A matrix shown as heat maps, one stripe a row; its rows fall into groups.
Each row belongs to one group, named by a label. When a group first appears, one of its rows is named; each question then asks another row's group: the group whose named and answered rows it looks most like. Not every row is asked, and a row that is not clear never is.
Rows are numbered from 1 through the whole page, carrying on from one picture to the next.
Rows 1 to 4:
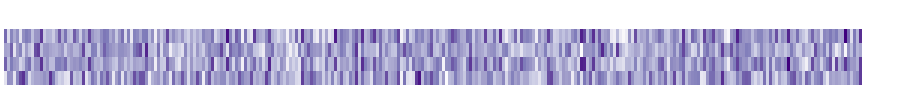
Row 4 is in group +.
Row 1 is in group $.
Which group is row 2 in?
+
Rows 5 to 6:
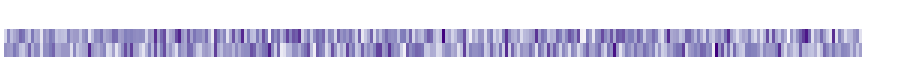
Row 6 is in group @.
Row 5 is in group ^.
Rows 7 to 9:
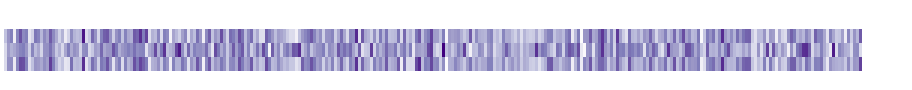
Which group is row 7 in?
+
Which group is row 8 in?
^
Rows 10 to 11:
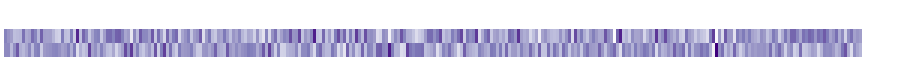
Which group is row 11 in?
@
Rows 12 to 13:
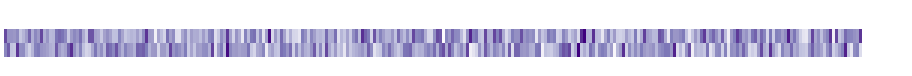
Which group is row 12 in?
$
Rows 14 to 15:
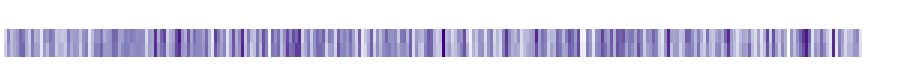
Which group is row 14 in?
^
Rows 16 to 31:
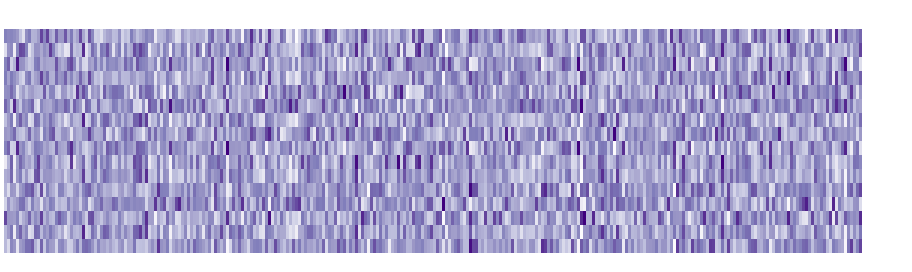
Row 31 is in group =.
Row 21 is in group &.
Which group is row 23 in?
@
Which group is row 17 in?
+
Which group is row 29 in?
$
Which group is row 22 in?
+
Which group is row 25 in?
+
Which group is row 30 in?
+
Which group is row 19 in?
$
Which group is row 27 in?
=
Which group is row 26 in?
+
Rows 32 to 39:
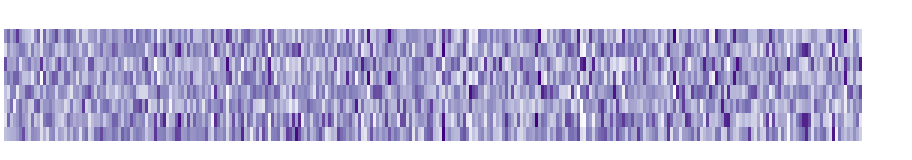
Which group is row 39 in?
^
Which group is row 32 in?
@
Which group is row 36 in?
=
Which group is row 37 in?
+
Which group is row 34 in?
$
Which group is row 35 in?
@
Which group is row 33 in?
^
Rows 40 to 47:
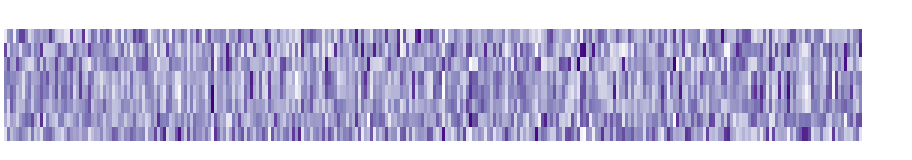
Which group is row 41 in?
$
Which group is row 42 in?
@
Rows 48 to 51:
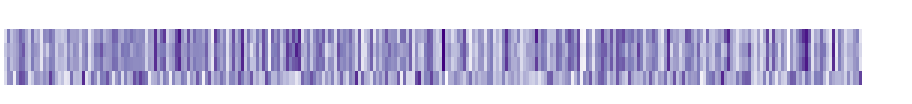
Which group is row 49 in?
^
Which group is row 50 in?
^
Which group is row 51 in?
+
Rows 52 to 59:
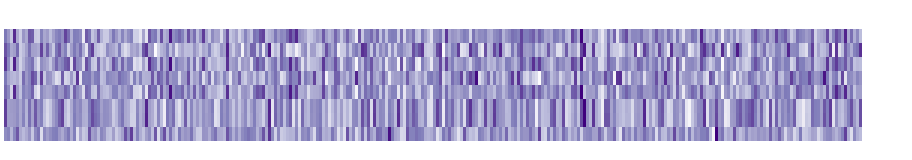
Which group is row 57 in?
$
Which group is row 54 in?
&
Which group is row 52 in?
&
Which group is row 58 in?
$
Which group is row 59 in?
@
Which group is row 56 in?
&
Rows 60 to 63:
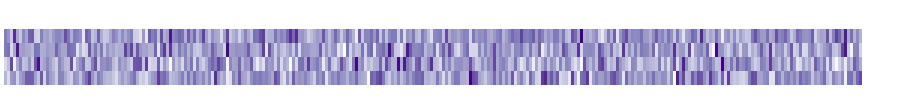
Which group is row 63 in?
=
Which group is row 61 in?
@
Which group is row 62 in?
+
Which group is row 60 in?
&
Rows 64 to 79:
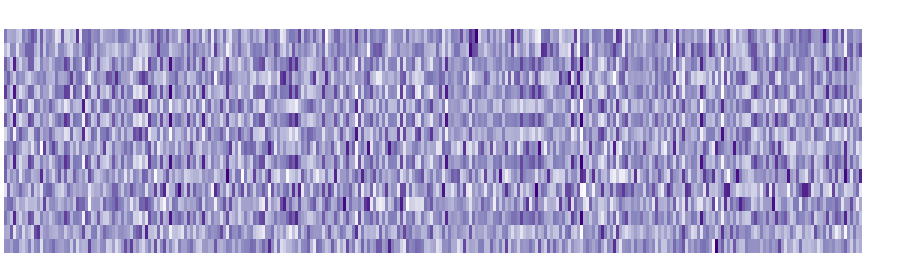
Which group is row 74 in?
$
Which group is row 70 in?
&
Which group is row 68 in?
&
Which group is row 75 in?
^
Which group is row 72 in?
@
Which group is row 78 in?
+
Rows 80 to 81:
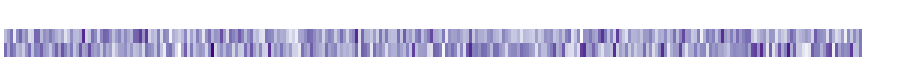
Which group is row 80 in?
+
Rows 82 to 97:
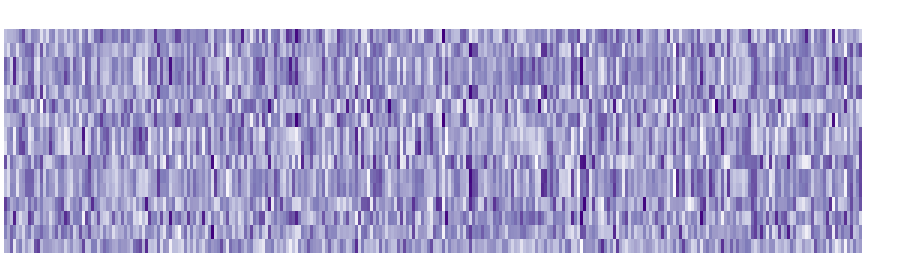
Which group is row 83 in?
=
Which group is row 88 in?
^
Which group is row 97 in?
+
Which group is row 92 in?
=
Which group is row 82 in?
^
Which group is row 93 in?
=
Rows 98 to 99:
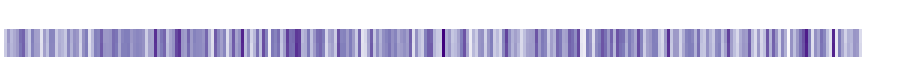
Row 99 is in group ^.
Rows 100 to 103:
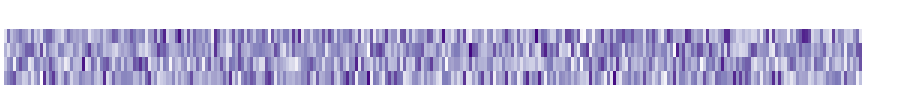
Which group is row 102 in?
+
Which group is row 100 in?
^
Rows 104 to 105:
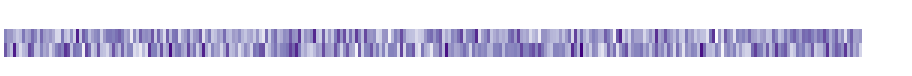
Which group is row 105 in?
&
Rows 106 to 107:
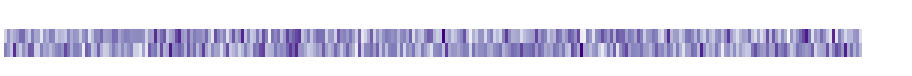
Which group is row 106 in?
^
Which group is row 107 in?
&
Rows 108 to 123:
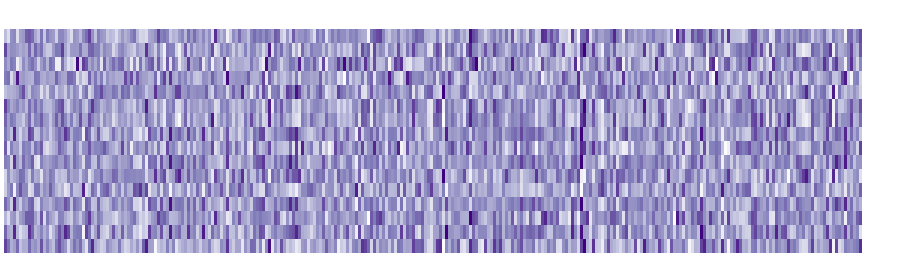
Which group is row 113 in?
$
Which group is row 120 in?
&
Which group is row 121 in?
=
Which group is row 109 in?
$
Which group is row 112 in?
^
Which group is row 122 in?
&
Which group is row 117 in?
&
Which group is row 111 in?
@
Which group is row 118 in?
^
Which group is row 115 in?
&
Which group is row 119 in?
+
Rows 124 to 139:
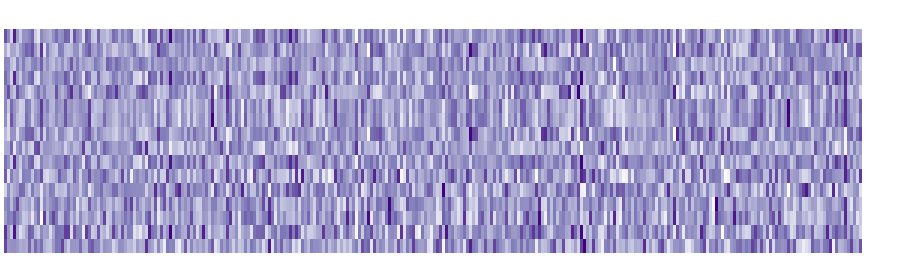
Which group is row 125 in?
=
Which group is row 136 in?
@
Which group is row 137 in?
@
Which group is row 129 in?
$
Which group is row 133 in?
&
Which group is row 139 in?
$
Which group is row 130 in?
$
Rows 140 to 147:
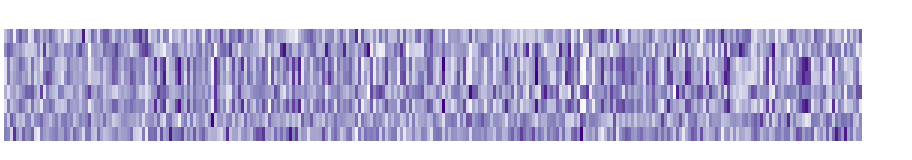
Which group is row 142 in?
^
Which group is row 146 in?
$
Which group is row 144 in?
=
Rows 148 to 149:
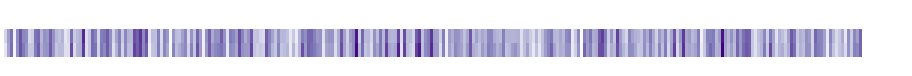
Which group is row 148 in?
+
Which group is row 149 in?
+
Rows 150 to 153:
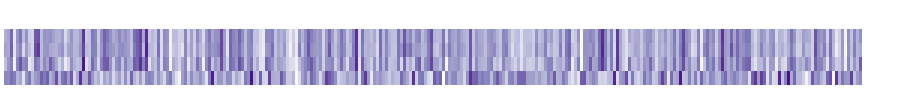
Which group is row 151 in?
+
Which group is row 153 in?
$
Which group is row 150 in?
+
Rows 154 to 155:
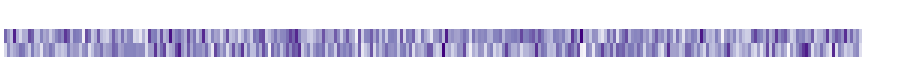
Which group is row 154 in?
&
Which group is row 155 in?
^
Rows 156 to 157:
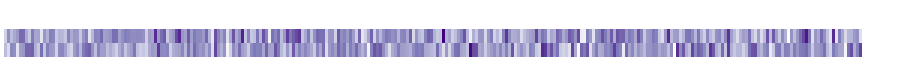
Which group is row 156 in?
^
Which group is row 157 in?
=
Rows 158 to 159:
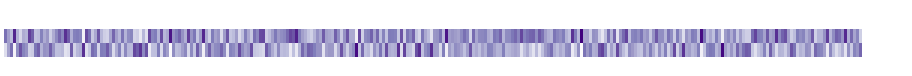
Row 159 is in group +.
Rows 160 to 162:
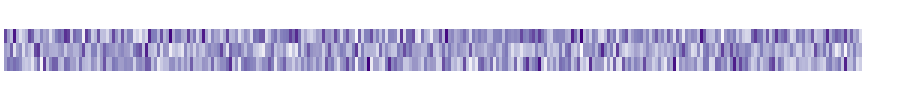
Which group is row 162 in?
@
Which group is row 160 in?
&
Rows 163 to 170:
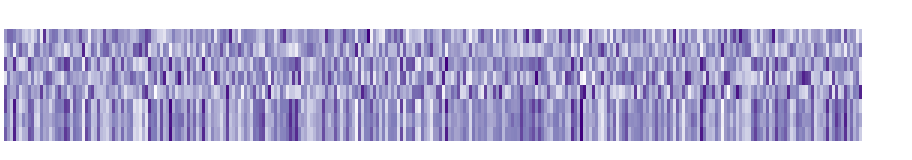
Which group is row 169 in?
&
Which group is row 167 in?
$
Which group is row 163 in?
@
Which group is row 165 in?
&
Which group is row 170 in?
&
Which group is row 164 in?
+
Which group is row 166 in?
^
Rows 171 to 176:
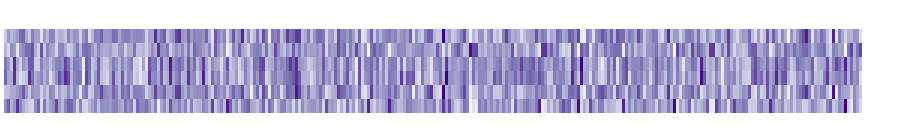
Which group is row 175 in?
^
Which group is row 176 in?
@
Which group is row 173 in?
&
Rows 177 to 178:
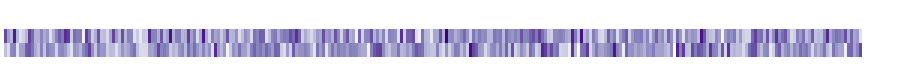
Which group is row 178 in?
=
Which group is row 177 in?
&
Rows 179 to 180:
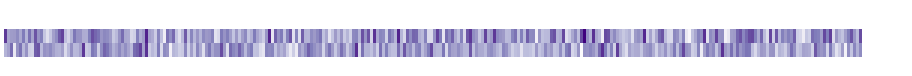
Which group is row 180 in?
+
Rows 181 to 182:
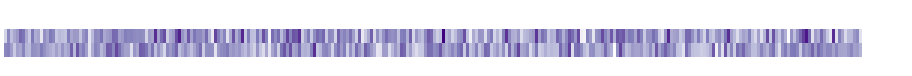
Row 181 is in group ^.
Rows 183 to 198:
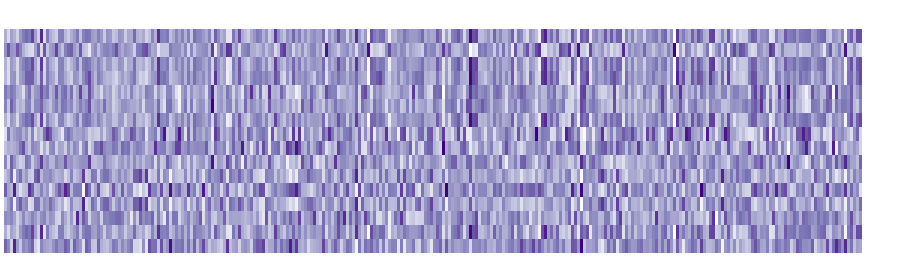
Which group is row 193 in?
+
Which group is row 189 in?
=
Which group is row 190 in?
^
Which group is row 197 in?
=
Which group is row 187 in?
$
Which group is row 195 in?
+
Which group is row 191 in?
^
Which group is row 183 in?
=
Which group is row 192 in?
$
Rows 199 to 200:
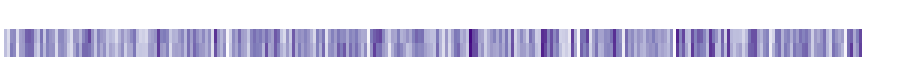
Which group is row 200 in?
=
